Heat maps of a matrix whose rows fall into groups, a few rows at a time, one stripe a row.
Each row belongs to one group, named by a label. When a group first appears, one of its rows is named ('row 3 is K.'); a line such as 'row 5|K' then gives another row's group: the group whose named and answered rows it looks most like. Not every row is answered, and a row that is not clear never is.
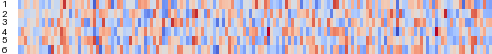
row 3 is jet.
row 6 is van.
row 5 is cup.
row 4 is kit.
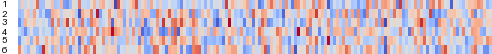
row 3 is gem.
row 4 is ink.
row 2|van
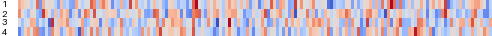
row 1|cup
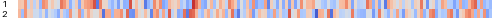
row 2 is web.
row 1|cup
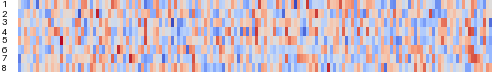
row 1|ink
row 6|van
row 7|cup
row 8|gem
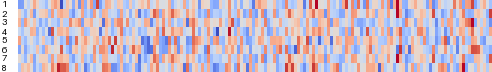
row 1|van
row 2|jet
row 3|web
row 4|jet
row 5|ink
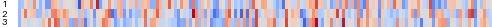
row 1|van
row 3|kit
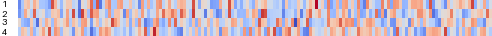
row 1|van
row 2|gem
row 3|ink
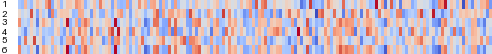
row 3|ink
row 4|ink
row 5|gem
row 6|ink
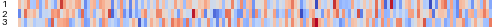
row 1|web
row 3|jet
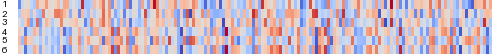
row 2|kit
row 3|web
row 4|ink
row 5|web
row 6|ink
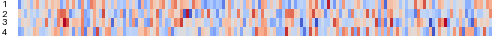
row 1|gem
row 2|jet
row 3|gem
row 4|van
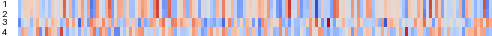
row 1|van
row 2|van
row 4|cup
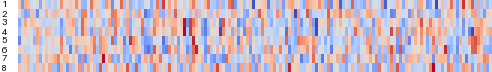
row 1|web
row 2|ink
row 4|gem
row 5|cup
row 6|cup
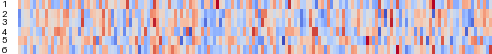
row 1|web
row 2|gem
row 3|gem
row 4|kit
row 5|cup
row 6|jet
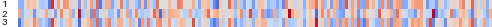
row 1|van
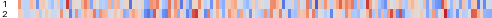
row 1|ink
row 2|cup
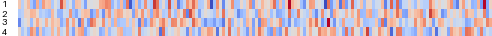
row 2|van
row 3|gem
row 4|jet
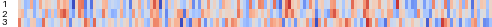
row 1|jet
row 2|jet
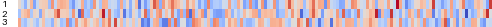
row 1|jet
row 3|ink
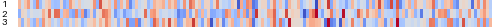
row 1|web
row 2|kit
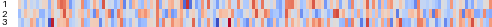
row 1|jet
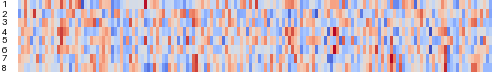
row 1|kit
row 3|cup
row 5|web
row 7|cup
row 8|cup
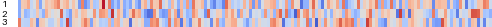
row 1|kit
